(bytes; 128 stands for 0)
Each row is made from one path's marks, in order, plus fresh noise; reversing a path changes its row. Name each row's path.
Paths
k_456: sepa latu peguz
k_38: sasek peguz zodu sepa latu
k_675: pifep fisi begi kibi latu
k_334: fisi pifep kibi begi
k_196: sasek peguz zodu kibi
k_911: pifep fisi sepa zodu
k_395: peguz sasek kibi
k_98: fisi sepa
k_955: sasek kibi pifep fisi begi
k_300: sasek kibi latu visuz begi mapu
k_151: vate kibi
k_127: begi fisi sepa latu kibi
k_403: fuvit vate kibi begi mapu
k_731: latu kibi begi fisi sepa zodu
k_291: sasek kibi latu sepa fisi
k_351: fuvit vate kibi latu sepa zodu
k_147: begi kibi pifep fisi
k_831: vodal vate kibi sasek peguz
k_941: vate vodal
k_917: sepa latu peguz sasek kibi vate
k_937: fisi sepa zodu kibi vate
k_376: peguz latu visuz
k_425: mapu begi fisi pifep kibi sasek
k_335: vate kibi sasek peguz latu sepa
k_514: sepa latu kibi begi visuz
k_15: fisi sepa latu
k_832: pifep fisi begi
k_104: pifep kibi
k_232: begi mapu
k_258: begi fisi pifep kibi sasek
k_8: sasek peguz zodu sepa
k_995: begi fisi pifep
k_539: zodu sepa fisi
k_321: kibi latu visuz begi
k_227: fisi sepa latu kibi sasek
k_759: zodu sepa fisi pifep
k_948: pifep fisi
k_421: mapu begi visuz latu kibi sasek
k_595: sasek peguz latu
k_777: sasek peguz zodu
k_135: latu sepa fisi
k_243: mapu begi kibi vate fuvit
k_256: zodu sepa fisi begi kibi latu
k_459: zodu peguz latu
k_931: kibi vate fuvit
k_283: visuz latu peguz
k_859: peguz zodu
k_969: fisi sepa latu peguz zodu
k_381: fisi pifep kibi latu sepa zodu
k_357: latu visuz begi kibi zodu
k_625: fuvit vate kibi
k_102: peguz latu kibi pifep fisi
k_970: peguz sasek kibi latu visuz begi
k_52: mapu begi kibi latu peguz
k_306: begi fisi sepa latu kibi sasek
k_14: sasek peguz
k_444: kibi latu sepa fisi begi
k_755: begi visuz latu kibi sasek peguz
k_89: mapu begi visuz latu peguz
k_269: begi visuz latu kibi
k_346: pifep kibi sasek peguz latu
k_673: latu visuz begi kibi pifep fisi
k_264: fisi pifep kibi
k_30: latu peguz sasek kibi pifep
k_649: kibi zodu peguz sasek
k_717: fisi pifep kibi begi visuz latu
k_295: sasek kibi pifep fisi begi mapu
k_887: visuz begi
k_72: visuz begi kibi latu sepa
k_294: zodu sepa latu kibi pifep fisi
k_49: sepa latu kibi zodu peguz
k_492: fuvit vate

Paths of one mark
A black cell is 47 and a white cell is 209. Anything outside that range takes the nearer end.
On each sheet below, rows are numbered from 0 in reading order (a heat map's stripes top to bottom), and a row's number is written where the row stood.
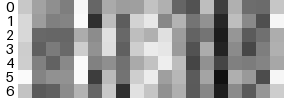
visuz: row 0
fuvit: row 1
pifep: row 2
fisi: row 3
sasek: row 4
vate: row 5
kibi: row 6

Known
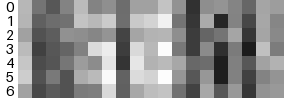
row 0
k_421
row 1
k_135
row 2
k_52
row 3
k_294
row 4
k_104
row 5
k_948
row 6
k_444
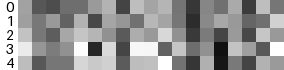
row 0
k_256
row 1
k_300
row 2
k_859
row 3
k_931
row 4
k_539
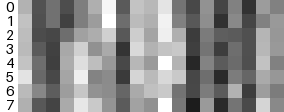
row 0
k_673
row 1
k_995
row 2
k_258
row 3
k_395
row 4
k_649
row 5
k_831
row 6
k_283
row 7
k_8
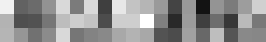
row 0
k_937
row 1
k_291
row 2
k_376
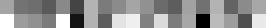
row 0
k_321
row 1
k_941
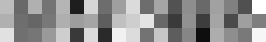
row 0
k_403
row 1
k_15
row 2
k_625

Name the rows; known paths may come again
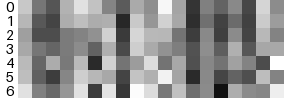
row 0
k_777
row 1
k_196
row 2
k_127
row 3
k_269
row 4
k_403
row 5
k_227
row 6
k_625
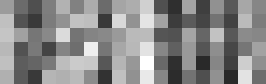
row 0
k_72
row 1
k_30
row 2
k_376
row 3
k_832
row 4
k_911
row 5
k_49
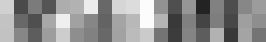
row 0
k_948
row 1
k_14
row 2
k_283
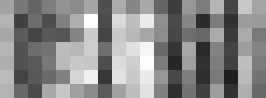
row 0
k_357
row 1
k_147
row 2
k_675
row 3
k_135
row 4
k_291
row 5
k_102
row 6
k_456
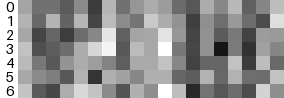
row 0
k_321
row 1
k_232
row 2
k_955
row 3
k_759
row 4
k_459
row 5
k_887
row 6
k_649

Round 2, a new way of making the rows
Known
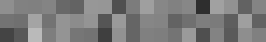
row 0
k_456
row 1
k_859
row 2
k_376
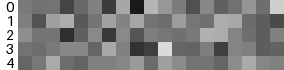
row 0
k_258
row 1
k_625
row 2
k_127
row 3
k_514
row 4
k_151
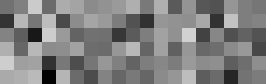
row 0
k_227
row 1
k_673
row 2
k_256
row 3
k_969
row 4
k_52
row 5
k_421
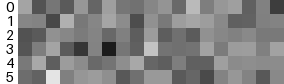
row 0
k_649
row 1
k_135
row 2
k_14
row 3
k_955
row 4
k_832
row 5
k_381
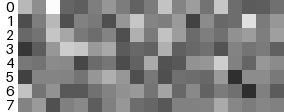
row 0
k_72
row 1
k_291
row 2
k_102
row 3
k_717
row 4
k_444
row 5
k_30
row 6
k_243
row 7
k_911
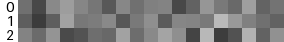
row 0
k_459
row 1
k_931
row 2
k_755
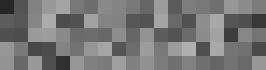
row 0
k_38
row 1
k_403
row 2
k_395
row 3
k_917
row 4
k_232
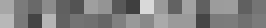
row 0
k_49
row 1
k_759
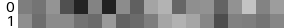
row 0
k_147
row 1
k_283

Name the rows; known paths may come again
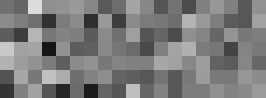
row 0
k_381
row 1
k_306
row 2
k_595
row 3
k_89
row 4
k_887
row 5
k_675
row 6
k_295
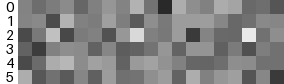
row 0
k_492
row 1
k_135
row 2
k_291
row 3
k_321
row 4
k_264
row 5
k_649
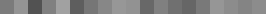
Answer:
k_948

